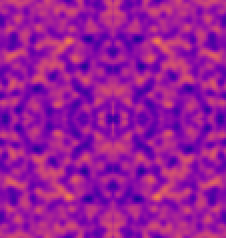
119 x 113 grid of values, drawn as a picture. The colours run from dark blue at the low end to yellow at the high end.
The histogram is bell-shaped. It mirrors both left to right and top to bottom. The field is mottled with small blotches. There is no seam.
